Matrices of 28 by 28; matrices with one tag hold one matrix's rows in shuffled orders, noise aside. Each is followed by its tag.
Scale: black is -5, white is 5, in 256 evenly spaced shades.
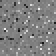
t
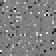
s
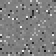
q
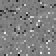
t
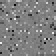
s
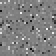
q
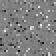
t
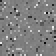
s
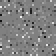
q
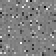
q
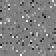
q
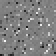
t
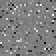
s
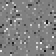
s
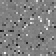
t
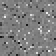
t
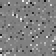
q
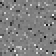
s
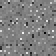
q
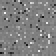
t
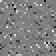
s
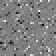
t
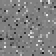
t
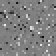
t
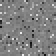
q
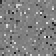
s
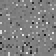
q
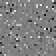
s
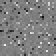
t
